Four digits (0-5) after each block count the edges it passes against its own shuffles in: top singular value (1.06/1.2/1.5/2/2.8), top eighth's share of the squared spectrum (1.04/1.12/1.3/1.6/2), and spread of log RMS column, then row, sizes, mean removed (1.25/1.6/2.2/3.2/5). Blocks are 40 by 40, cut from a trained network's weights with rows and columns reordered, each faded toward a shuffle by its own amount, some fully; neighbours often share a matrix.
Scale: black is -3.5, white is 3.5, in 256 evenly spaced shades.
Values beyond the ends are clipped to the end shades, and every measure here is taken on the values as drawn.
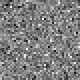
2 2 0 0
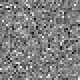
0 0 0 0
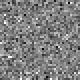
1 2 0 1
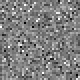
0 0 0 0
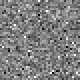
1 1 0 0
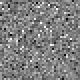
0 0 0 0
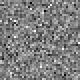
0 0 0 0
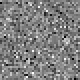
1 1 0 0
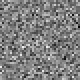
3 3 0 1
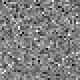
1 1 0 0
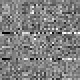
4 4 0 3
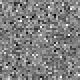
2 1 0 1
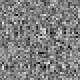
3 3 0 2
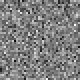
0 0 0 0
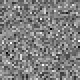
0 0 0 0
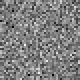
1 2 0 0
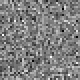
2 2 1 0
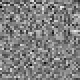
3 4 0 2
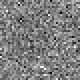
1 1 0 0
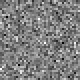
0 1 0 0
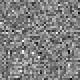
3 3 0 1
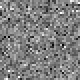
1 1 0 0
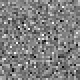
0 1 0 0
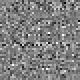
3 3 1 2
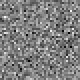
0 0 0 0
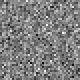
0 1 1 0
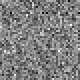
2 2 0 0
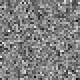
1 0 0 0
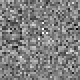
3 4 0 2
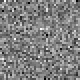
0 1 0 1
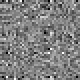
3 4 1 2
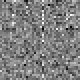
3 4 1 2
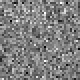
2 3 0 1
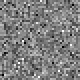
1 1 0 0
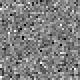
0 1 0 0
